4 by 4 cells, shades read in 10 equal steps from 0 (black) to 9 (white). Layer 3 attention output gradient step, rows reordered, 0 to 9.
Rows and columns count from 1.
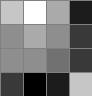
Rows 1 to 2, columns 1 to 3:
7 9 6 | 5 6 5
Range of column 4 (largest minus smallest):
6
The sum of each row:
23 18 16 10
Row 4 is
2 0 1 7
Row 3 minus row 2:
0 -1 -1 0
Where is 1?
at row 1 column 4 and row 4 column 3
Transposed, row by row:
7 5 5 2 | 9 6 5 0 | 6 5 4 1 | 1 2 2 7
